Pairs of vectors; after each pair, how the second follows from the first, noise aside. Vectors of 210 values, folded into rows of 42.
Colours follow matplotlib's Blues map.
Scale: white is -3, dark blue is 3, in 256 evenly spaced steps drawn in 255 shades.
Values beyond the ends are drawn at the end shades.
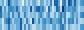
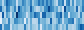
shuffled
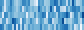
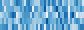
shuffled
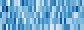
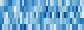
shuffled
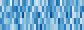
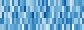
reversed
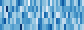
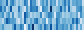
shuffled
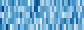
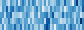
reversed
